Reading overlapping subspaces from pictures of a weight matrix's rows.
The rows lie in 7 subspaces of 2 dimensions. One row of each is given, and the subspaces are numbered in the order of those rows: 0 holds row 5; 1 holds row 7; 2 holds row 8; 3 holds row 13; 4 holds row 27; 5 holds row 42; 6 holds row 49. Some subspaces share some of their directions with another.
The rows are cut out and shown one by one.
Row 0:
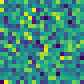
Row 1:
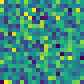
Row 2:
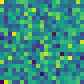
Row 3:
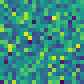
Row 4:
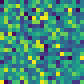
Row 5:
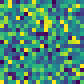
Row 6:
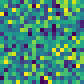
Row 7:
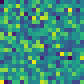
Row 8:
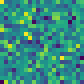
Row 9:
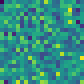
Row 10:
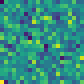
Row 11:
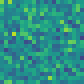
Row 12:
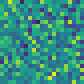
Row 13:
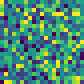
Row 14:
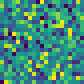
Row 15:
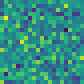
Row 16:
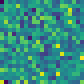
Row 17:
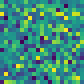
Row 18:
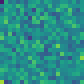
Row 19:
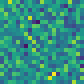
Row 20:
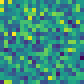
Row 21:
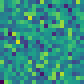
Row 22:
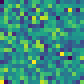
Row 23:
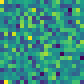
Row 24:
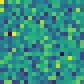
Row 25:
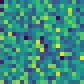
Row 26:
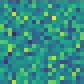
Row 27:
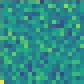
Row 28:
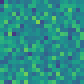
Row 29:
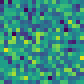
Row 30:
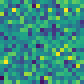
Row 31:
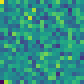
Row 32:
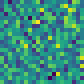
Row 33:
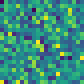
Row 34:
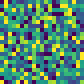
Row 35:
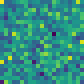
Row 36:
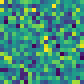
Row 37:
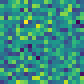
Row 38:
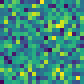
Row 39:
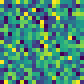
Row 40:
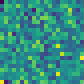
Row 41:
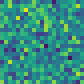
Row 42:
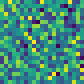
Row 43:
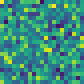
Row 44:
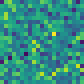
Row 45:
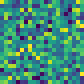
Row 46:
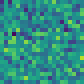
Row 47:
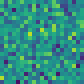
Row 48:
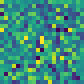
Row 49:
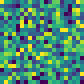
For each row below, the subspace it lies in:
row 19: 5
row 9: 6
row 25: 3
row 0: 2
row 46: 0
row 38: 4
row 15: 3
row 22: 1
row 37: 6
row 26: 2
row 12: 5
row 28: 2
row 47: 1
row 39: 0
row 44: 5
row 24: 2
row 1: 1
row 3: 2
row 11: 0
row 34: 1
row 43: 4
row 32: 5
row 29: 0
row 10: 2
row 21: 4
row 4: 1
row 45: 6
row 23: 6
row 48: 3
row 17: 3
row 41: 0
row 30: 1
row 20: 0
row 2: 5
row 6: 1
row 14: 4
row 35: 5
